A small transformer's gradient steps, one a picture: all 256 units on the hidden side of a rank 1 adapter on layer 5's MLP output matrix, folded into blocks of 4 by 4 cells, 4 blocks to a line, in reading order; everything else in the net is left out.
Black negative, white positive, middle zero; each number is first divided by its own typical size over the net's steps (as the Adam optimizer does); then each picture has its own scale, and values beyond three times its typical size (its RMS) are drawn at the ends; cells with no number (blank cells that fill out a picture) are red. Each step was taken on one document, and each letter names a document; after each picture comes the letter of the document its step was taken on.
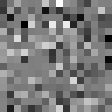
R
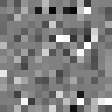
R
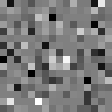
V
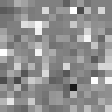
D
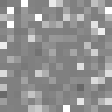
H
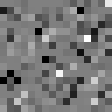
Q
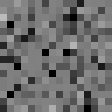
R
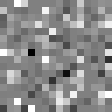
Q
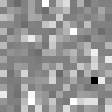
R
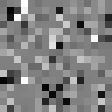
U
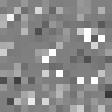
D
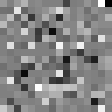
U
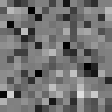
R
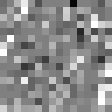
U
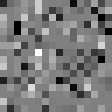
V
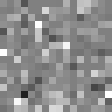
Q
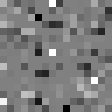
H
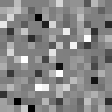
Q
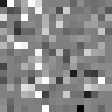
V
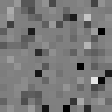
H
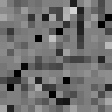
U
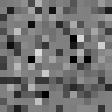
V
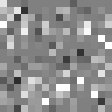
U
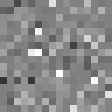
D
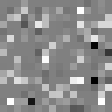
D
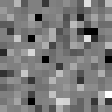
Q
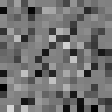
R
